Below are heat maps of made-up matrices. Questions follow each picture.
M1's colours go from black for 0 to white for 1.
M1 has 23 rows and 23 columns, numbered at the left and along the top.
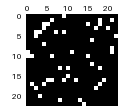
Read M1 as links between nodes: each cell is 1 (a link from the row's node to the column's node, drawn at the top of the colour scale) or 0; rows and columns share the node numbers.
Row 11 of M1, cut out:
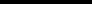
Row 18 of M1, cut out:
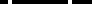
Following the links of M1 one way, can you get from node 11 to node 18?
no
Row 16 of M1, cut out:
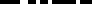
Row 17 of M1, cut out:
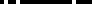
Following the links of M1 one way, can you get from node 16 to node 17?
yes
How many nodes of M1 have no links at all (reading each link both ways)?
0
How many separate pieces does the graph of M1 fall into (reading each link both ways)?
1
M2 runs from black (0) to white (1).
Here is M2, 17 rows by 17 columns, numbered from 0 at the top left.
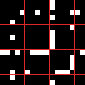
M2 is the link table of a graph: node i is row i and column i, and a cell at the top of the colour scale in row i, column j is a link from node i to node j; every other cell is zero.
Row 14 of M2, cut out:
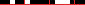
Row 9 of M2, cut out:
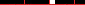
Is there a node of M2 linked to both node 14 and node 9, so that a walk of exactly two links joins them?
no
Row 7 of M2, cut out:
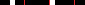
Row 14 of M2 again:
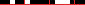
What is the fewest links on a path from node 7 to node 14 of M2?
2
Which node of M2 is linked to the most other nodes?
node 10
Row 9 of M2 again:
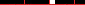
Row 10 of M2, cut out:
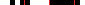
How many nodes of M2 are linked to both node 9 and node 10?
0
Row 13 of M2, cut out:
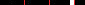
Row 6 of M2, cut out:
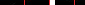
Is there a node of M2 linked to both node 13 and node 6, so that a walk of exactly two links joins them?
no
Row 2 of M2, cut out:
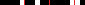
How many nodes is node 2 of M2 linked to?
4
